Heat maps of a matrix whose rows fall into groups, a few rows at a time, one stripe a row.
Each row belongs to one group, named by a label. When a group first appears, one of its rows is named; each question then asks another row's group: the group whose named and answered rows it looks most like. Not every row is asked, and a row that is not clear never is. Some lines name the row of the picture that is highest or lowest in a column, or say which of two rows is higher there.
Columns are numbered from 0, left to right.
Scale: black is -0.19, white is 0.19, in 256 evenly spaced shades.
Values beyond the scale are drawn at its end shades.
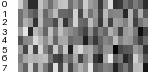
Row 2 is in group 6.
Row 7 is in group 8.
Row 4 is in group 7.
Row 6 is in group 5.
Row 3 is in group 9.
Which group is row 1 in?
6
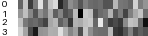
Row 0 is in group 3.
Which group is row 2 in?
8
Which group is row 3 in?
9
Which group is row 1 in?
5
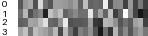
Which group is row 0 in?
6
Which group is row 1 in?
9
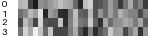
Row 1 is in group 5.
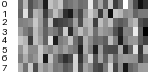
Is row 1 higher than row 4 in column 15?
Yes
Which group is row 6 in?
5
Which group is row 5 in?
3
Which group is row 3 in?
8
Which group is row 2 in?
5
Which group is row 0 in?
9
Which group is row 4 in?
9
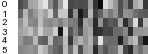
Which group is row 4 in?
8
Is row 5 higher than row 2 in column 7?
No
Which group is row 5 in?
3
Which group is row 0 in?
7
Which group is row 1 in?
7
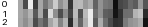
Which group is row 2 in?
8
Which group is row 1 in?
8
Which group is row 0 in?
8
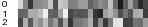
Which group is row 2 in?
3
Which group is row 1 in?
7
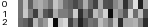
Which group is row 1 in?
6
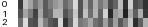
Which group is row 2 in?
6
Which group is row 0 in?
6
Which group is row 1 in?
6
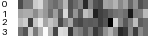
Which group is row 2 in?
3
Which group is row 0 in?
7
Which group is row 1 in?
3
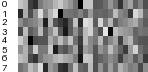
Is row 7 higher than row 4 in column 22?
No
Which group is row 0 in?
9
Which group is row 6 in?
9
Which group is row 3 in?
6
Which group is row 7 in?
5
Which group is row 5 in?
5
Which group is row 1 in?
3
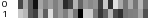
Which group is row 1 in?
9
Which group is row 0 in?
6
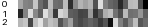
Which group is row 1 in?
7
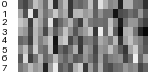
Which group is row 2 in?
9
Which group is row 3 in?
9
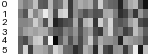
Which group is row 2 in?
5
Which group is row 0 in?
8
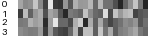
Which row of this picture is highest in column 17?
1
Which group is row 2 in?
8
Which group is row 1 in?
6
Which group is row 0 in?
8
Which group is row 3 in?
5
